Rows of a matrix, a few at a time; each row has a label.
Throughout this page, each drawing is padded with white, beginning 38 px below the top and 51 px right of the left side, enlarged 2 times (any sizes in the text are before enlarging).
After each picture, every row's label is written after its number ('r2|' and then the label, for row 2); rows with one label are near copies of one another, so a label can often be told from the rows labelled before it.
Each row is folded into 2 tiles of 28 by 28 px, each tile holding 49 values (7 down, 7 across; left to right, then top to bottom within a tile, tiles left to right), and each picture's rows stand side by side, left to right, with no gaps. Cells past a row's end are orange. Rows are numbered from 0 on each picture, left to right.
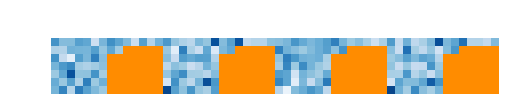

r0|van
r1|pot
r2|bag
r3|pot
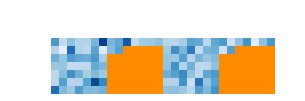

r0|pot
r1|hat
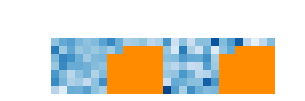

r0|bag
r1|pot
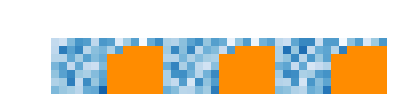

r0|hat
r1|hat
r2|hat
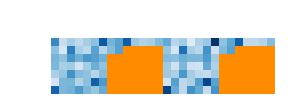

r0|pot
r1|pot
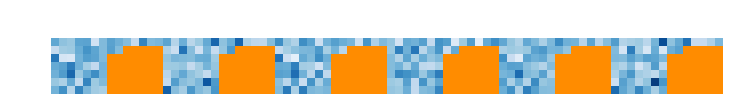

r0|van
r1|pot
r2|van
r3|hat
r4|van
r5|pot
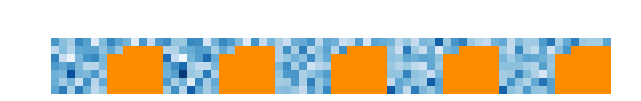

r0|van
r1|van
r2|hat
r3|pot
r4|pot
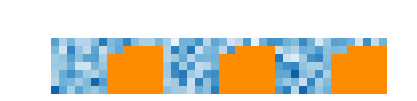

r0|pot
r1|hat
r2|van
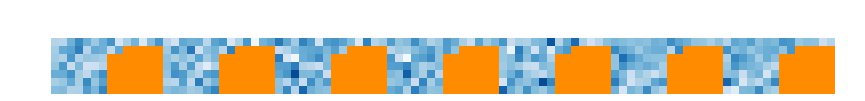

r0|hat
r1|hat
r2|van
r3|van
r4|pot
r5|bag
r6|bag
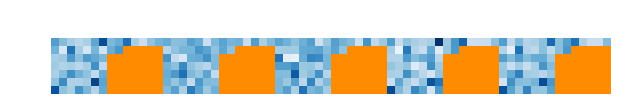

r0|pot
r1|van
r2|van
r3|pot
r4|pot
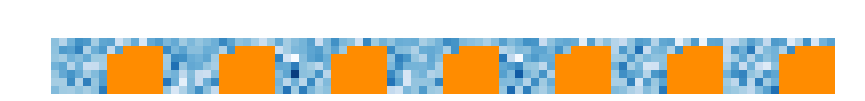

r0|hat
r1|bag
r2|van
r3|bag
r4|van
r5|hat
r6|hat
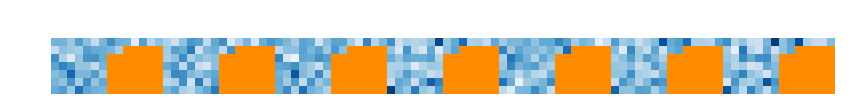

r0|van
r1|hat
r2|van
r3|pot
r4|bag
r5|pot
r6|pot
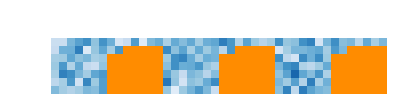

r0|hat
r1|bag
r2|van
